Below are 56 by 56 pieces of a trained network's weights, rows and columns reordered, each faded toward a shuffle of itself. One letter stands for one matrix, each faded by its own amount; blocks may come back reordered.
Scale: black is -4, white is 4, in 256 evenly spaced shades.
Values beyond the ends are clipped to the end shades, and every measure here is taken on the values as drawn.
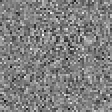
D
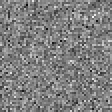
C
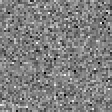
C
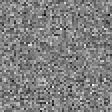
D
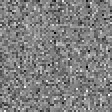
C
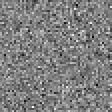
C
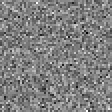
C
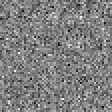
C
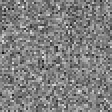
D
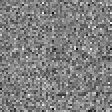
D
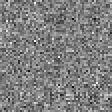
D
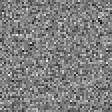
D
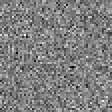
D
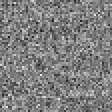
D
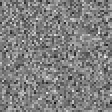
D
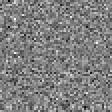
D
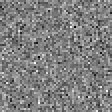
C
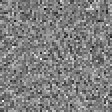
D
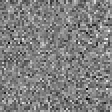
D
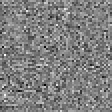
D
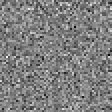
D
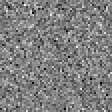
C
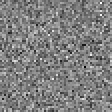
D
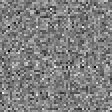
D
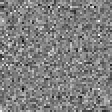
D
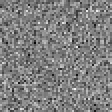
D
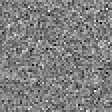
C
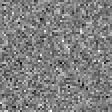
C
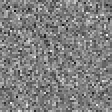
C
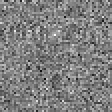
D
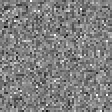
C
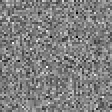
D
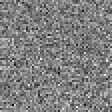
D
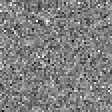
C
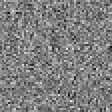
D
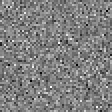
C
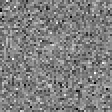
C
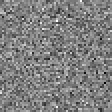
D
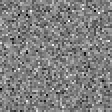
C
